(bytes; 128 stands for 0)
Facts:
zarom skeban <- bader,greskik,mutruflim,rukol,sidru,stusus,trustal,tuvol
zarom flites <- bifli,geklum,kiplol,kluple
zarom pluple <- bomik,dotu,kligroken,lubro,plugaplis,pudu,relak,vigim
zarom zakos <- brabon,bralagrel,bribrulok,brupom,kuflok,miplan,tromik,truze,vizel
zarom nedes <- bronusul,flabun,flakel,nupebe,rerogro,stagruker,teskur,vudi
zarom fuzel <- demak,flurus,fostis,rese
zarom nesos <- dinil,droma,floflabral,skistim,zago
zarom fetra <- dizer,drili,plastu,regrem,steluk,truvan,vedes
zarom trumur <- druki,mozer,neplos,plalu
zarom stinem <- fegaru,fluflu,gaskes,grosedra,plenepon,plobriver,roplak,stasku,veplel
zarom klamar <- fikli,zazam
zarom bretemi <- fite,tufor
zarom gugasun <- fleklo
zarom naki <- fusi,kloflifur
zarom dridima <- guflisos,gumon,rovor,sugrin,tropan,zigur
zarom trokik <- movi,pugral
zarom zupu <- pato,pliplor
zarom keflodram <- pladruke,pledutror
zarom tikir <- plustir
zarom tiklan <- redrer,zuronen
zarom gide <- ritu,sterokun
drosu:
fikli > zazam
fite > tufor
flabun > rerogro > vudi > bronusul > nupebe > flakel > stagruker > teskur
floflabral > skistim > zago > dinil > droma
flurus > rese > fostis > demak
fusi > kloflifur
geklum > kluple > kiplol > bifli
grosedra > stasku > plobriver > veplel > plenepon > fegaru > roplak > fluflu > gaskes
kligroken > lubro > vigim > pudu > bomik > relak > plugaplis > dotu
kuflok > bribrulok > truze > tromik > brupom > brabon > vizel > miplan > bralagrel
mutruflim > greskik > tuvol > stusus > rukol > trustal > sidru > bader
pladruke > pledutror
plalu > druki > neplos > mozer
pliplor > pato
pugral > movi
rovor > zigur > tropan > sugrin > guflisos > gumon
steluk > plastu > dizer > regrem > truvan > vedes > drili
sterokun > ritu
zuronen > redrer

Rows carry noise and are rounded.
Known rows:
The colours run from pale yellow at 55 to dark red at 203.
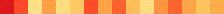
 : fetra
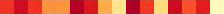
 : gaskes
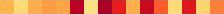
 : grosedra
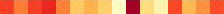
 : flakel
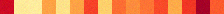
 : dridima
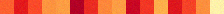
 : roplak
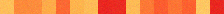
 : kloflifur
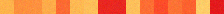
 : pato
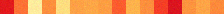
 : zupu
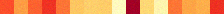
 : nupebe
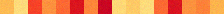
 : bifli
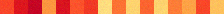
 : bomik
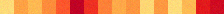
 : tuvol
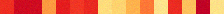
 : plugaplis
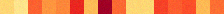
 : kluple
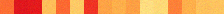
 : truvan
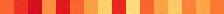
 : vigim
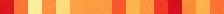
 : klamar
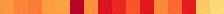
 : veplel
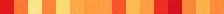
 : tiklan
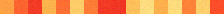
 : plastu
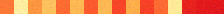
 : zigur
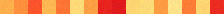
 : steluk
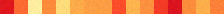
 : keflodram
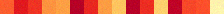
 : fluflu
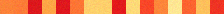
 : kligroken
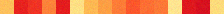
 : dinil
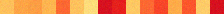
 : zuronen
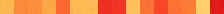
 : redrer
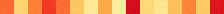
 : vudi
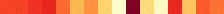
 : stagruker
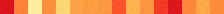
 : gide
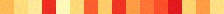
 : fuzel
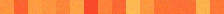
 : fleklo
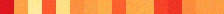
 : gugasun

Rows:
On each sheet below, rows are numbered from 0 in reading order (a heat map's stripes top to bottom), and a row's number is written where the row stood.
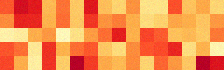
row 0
vedes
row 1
regrem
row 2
flurus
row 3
zakos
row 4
skeban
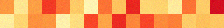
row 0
flabun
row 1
fostis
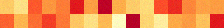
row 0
kiplol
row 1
bronusul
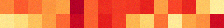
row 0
plenepon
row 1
mutruflim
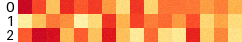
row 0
pluple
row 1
demak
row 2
drili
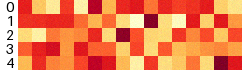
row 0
stinem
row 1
teskur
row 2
geklum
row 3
pudu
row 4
trustal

